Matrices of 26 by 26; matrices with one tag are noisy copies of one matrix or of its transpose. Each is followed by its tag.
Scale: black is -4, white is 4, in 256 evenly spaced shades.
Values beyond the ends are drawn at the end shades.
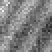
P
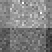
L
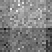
L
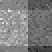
L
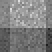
L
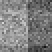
L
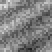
P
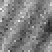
P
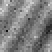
P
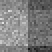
L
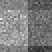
L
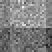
L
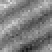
P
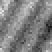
P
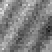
P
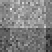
L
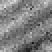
P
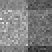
L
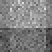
L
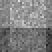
L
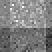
L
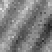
P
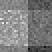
L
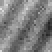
P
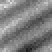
P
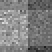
L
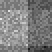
L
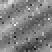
P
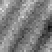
P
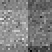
L
